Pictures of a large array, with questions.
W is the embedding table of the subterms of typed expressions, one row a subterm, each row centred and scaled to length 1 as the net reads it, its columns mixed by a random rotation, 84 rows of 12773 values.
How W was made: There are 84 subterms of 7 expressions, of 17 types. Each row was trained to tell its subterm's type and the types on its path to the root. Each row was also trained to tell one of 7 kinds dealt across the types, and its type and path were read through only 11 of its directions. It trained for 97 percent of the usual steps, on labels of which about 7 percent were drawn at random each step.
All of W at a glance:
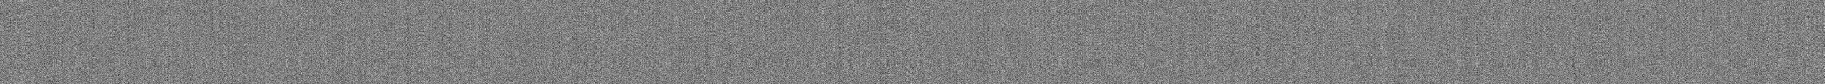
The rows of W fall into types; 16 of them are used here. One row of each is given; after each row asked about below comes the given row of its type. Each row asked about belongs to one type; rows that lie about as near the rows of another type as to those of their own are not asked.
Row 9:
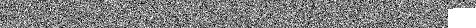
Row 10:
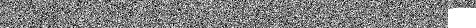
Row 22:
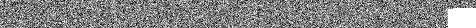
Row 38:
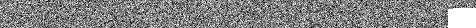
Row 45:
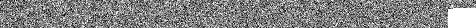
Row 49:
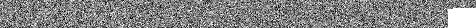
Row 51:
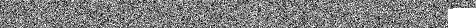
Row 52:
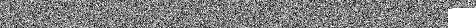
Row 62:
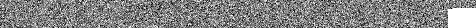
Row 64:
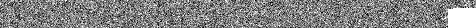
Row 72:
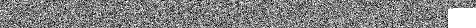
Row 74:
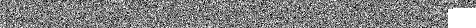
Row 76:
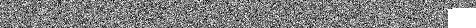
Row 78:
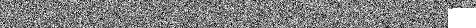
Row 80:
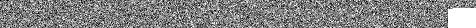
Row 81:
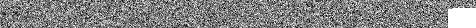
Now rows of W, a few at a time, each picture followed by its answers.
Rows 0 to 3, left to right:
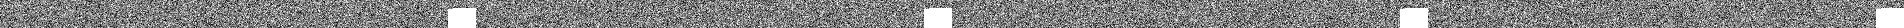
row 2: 51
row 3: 38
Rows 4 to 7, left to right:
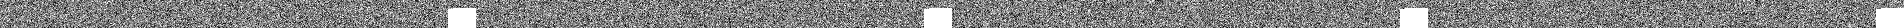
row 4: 51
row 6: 76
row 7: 78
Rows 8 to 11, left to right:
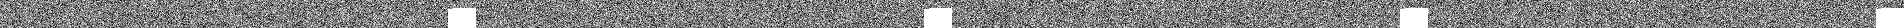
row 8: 64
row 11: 10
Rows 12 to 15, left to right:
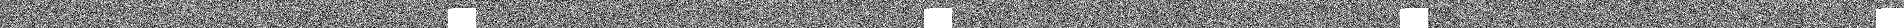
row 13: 80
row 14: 38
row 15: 76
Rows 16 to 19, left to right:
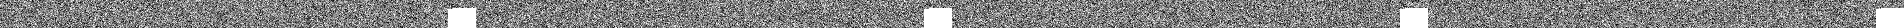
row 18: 9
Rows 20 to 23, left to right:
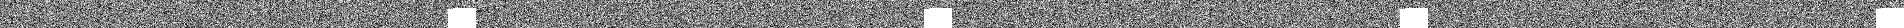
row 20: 22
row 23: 64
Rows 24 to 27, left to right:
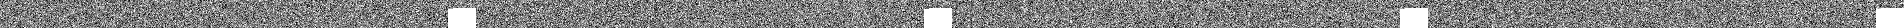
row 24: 81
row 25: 62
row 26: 51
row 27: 51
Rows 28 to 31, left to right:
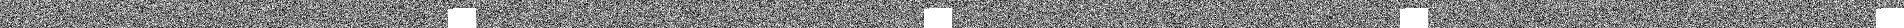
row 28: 49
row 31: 74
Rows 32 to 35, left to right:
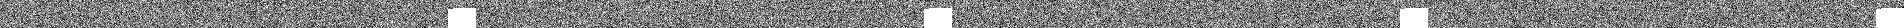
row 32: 76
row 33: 52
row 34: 72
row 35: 74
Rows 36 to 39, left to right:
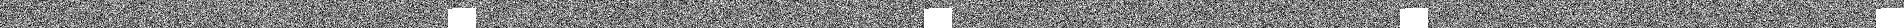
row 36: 9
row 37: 76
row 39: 72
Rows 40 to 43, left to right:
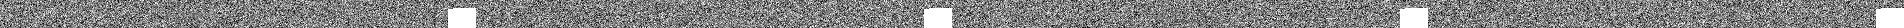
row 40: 49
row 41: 80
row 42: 52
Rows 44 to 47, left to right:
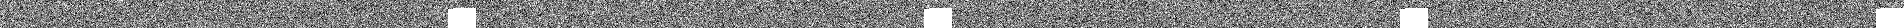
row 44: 74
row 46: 62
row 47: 9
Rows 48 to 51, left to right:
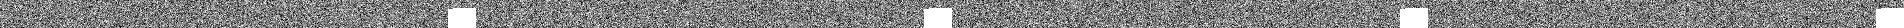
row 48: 62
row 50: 38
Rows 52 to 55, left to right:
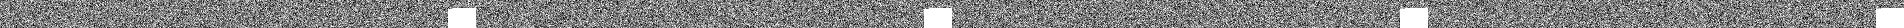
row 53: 9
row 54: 81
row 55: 51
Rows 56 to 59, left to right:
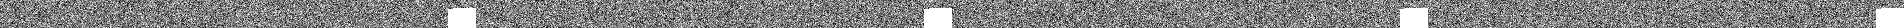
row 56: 64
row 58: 9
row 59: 45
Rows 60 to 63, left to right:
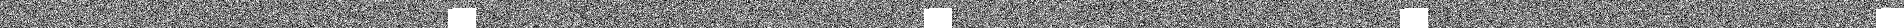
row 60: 52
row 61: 49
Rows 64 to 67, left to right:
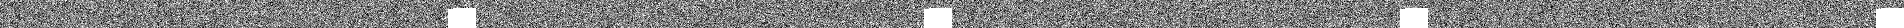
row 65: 52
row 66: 45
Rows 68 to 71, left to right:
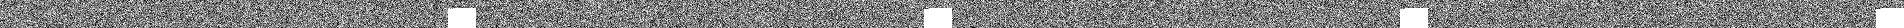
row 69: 52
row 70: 76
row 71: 62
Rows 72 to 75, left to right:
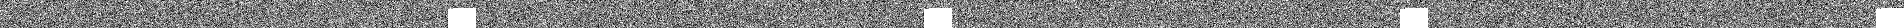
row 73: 64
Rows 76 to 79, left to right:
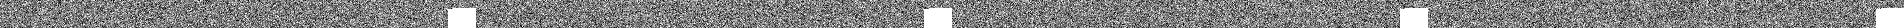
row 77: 80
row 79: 38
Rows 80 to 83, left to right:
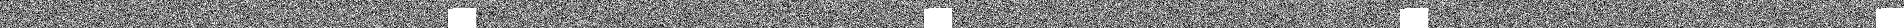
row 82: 78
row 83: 72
